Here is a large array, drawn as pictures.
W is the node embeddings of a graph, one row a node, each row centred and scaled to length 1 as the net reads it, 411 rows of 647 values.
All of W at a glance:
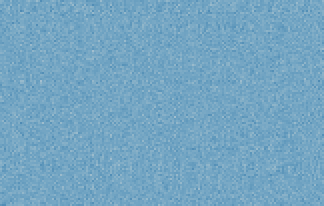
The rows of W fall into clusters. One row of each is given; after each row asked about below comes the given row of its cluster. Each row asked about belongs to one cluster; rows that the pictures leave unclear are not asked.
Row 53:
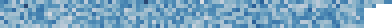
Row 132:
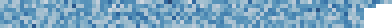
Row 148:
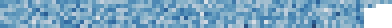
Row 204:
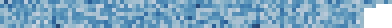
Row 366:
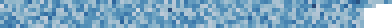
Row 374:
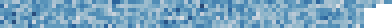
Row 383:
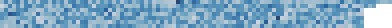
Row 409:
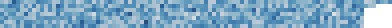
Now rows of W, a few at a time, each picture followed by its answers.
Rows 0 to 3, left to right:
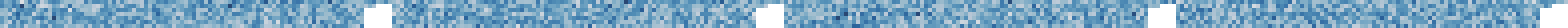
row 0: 204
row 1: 204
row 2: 409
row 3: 132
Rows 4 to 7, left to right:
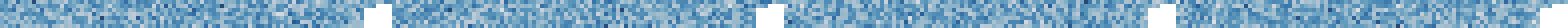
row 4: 53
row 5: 374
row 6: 366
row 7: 204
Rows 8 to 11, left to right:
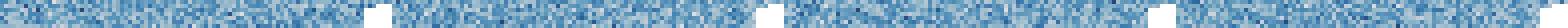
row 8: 53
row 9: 204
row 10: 204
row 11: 204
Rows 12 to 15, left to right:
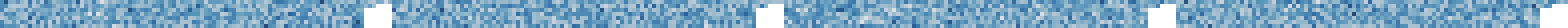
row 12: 148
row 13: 148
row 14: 374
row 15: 132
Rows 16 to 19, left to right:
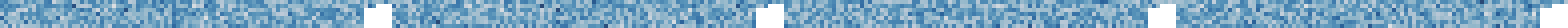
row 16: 53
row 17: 374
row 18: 148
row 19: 374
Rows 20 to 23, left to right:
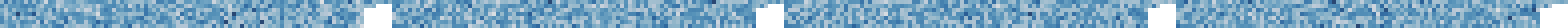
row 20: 204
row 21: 148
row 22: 148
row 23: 148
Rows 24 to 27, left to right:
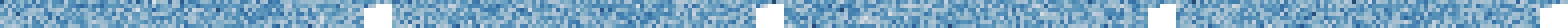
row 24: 383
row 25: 383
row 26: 374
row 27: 383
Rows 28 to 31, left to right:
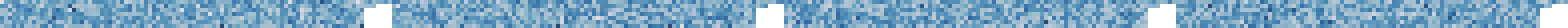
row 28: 204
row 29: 53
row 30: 204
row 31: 409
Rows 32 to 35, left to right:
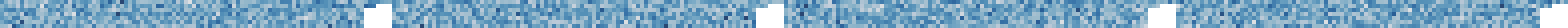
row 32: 132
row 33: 148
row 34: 204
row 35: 383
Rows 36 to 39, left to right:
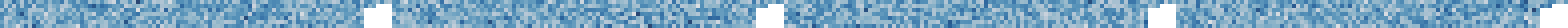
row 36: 383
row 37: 53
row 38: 374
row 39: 132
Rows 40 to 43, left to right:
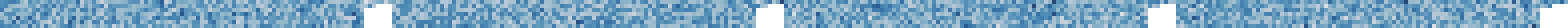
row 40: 148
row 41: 409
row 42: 383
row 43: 374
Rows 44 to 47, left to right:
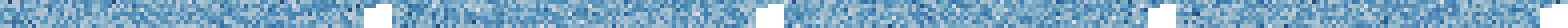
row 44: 132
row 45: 204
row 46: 132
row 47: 383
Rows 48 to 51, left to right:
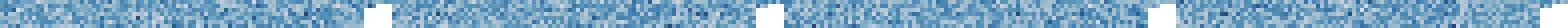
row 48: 53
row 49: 383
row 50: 148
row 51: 383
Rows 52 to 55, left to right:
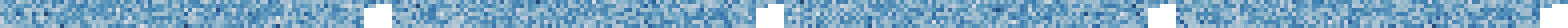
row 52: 383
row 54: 383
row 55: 53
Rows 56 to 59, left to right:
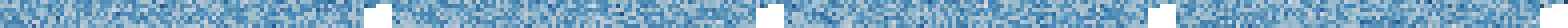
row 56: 132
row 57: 53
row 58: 53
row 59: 409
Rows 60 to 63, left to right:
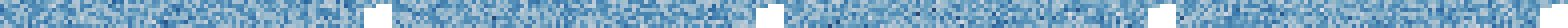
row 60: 374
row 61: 53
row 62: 409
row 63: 409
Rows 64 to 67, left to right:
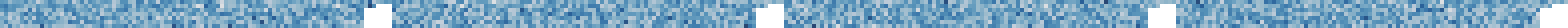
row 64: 53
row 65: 148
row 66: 148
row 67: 204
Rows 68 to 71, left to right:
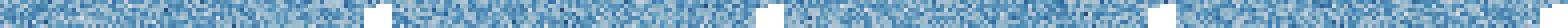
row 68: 374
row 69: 366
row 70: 383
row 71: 53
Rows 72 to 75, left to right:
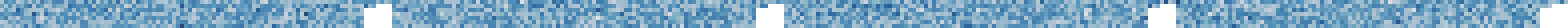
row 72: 383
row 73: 53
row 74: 383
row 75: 204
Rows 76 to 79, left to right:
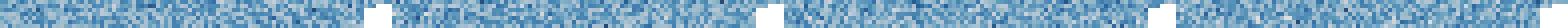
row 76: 53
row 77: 204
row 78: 132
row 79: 366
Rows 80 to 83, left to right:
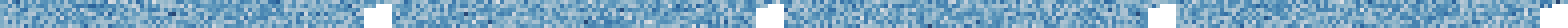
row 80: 383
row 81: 409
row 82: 148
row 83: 383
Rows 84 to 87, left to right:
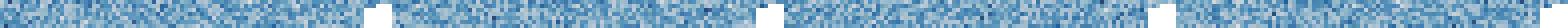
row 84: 132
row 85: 53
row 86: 148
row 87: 53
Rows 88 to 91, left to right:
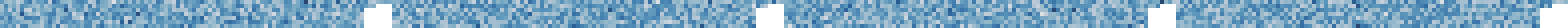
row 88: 366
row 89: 383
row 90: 374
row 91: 383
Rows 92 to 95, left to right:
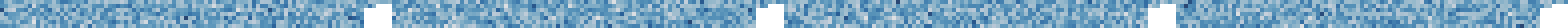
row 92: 148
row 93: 53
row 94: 366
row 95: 409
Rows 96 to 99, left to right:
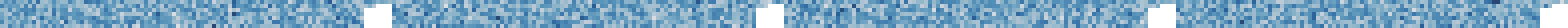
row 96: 204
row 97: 374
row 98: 204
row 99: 148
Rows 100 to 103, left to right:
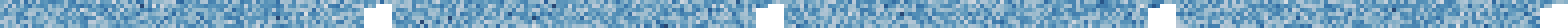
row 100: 383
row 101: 132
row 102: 132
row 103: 383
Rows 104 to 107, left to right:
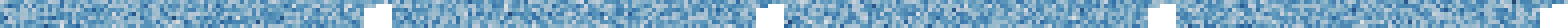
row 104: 409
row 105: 132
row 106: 366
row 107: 374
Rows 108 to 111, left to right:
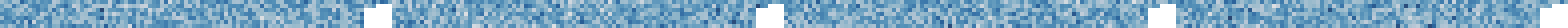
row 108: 374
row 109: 132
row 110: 53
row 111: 204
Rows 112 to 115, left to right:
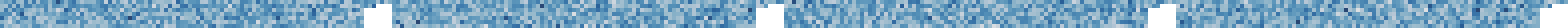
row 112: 383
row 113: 53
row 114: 132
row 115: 366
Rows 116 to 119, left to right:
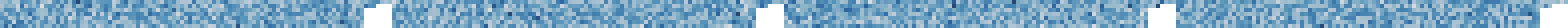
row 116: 132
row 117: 132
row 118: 374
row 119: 148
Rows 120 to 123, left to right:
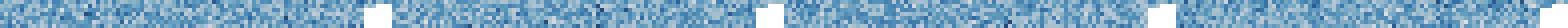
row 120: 366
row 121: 148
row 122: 204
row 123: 132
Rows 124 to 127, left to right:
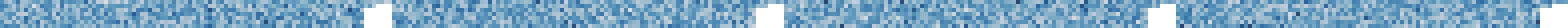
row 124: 148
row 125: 366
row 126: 366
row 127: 374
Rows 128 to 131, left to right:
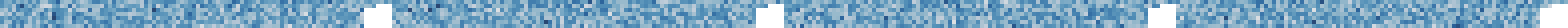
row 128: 204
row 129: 53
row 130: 53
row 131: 366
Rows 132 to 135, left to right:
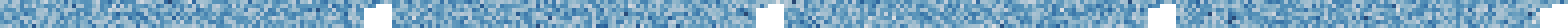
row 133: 148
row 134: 132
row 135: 204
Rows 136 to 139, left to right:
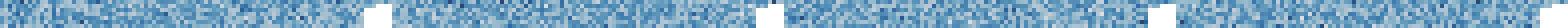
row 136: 204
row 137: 383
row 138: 374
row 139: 366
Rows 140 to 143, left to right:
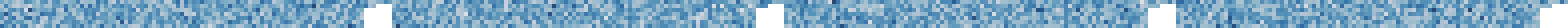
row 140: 366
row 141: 132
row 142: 204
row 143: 204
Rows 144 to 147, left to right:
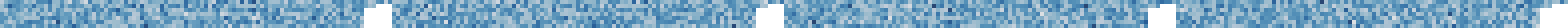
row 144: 409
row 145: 409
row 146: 374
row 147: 366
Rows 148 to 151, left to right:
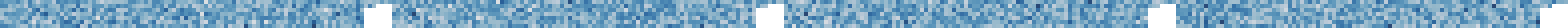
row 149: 383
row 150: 366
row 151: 374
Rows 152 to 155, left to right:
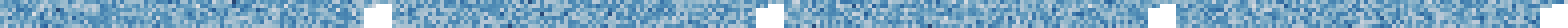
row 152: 204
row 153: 383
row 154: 148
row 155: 374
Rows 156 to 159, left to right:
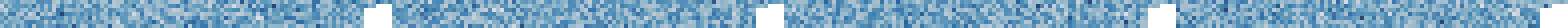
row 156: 409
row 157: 374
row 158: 366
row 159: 148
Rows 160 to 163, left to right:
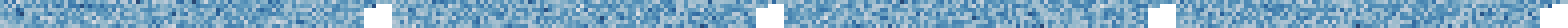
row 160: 383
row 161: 383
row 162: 374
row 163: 383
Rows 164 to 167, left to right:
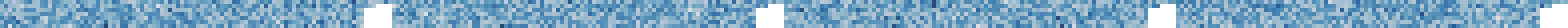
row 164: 366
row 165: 383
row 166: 53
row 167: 383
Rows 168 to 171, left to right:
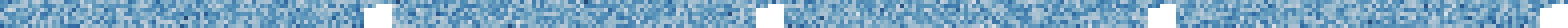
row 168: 148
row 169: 383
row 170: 132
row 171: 409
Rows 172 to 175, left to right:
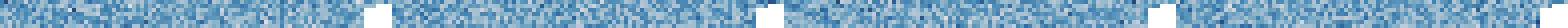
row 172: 204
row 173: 374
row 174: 53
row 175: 374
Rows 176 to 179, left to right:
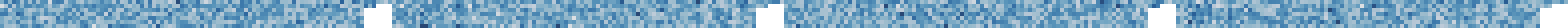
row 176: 383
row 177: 374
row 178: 132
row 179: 204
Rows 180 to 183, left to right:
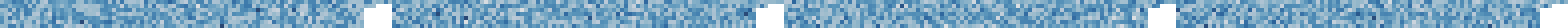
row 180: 204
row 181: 148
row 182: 132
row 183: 148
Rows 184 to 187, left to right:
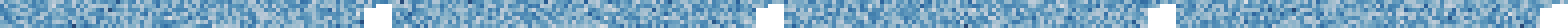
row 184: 374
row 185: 132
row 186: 366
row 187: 409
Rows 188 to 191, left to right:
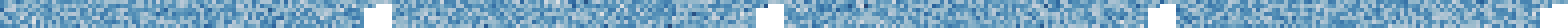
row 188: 148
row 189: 383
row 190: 374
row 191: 374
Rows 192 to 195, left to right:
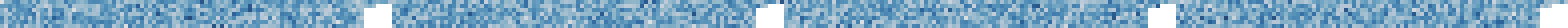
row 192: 204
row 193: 409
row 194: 383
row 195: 366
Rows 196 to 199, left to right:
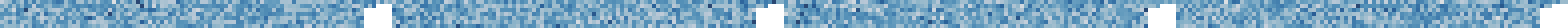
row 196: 383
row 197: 374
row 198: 204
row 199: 383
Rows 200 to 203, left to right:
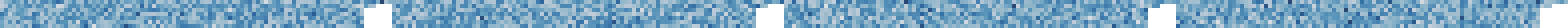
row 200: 383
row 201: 409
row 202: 132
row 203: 366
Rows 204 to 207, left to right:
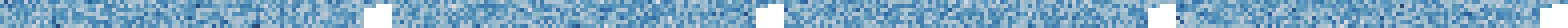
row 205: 383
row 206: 148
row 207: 53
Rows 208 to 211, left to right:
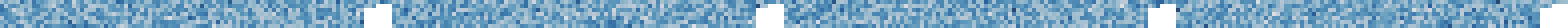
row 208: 374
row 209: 409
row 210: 374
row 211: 148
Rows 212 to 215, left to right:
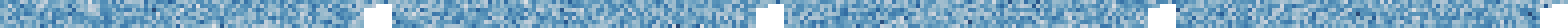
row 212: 204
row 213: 366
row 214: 409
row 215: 148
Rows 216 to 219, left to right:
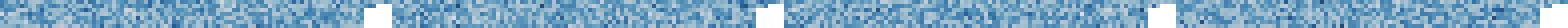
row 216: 53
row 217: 374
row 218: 148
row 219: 53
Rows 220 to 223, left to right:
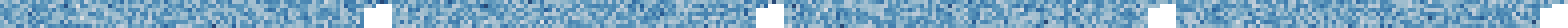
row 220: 374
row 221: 383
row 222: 204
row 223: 53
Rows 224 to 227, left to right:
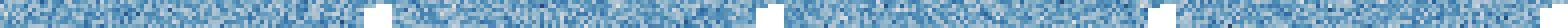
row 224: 366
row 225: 53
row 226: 132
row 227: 383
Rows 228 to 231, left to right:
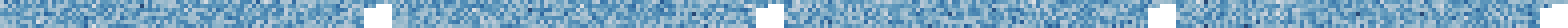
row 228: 383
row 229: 383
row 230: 148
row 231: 148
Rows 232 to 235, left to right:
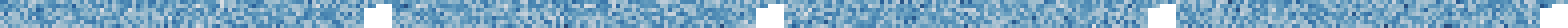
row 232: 53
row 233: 53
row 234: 366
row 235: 132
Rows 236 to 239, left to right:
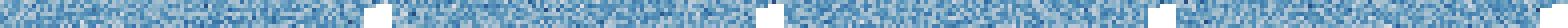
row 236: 409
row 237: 383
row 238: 374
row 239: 132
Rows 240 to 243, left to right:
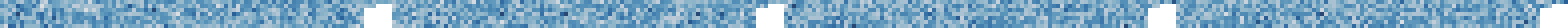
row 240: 204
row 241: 383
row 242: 409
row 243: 409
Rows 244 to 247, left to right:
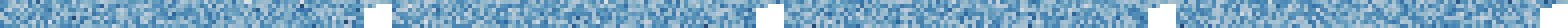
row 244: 148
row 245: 148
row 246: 148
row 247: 132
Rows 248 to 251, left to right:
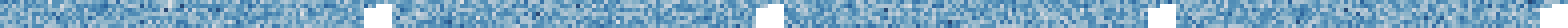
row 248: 383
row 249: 409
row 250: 374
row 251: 366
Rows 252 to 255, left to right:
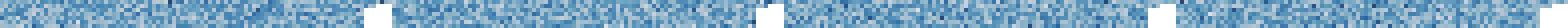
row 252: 383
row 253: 374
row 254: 148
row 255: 204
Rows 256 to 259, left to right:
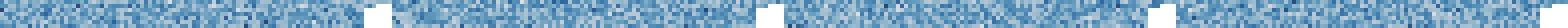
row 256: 148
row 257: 53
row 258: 132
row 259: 374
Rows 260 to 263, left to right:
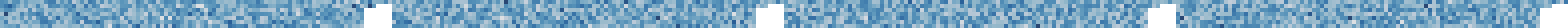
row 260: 53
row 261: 366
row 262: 366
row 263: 409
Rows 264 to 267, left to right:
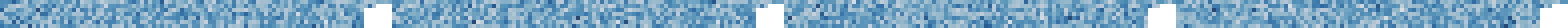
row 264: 148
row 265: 148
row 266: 409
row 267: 53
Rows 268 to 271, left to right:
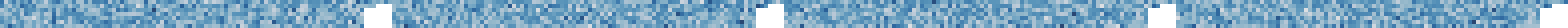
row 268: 204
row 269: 132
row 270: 53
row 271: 53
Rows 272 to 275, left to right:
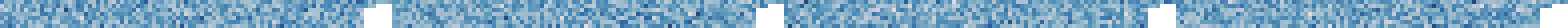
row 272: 366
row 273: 53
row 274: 374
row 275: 53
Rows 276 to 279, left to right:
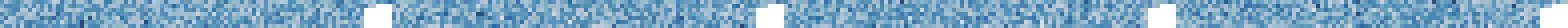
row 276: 409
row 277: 366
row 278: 366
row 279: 383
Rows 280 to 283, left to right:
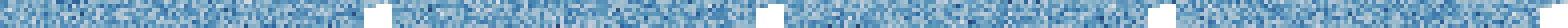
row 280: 148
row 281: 53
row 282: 409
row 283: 383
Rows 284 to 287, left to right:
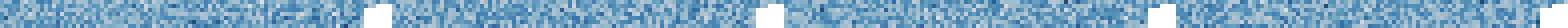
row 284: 409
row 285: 366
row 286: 53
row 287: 374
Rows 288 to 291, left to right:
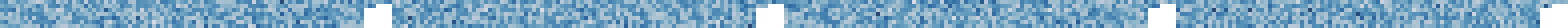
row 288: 53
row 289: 374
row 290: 53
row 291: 148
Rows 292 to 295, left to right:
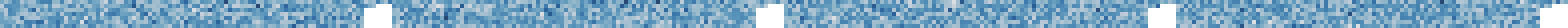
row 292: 409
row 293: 204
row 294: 383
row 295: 383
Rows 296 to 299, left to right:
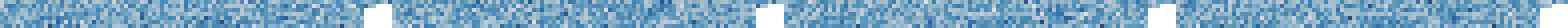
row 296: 409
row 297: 383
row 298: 409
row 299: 409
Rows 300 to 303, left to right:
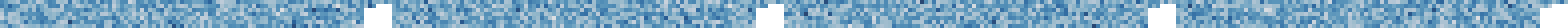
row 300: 53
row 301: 53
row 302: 383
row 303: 204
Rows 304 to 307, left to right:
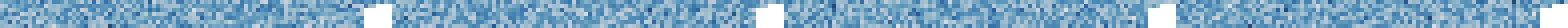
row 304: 383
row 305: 366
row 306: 148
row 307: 374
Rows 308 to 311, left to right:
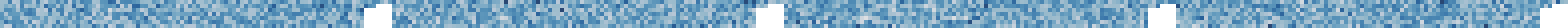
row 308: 132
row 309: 366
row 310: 374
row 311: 383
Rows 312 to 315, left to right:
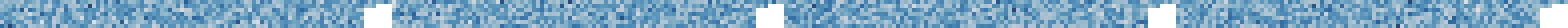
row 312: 366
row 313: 383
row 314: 374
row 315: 204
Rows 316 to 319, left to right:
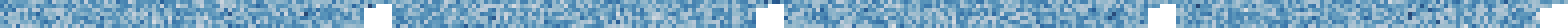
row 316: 53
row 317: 374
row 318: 53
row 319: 204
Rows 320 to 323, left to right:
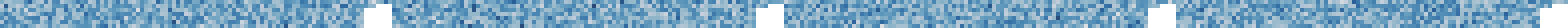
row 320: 366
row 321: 374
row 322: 409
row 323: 383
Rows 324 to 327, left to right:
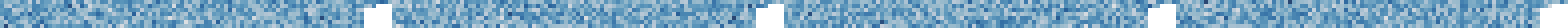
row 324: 374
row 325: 132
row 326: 409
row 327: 366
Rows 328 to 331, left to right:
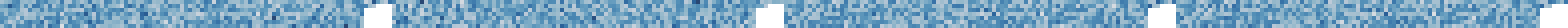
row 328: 409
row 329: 366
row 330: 409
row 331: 409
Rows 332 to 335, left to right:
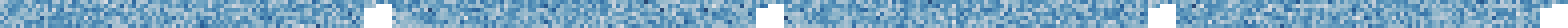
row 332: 409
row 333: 53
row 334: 53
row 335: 374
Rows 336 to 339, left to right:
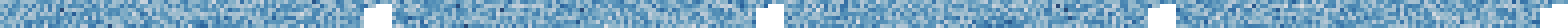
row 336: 409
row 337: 374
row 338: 409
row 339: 374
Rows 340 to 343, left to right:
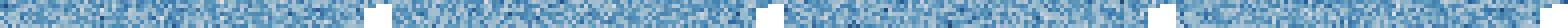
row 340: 53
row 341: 132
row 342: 374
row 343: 53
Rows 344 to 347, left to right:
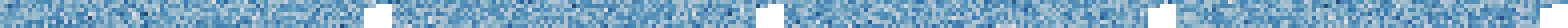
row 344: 409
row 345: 383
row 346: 374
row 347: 53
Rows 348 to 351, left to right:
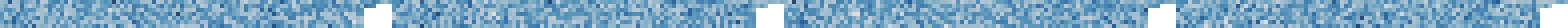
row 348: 132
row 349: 148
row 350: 132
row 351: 148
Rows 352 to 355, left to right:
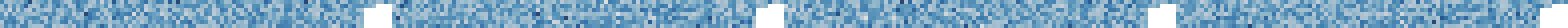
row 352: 366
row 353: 409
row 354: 366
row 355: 409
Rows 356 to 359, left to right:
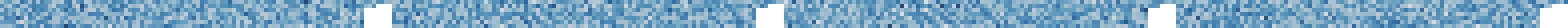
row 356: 374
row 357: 132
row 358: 132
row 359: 409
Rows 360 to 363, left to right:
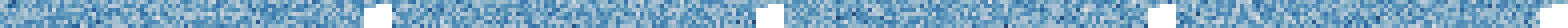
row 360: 409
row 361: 148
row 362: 204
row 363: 366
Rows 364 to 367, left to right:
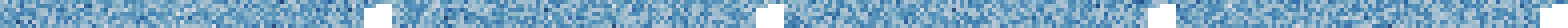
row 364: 132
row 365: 204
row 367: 374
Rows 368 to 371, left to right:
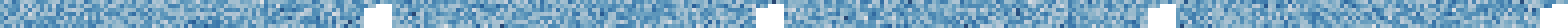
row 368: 409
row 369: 383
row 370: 366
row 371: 132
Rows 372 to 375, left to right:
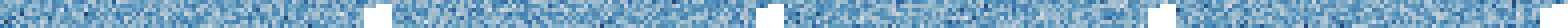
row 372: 366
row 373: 132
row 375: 374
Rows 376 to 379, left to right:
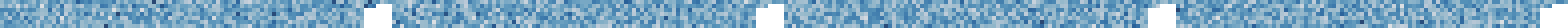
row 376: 132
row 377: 366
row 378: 366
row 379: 374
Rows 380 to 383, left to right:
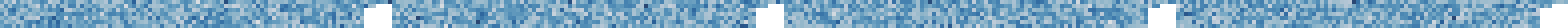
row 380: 409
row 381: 366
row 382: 53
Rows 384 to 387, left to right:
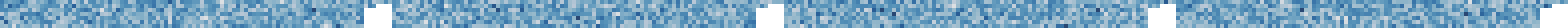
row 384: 53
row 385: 148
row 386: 383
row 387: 53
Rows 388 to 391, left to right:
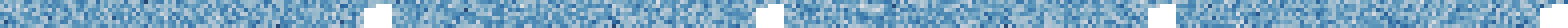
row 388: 366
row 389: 204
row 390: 204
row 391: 409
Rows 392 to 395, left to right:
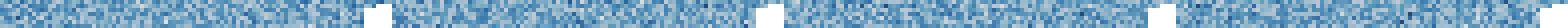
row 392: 374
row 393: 366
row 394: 148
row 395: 204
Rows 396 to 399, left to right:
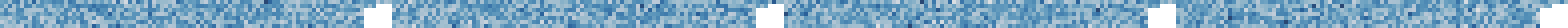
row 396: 383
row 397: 383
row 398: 383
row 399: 204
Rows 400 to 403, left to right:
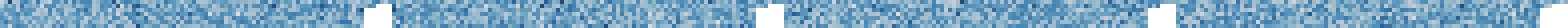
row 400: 132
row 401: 374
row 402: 383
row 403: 409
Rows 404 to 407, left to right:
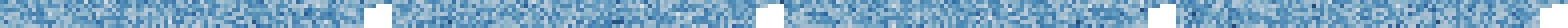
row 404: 53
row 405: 409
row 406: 53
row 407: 204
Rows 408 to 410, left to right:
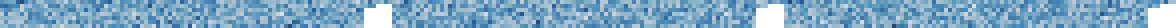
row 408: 53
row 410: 383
